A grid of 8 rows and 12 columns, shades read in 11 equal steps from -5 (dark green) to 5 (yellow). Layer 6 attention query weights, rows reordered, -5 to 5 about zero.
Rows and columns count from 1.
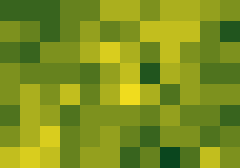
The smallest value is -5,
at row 8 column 9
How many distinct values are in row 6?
6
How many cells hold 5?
1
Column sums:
-4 2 1 -4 0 10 8 -5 4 4 -3 -10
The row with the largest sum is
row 5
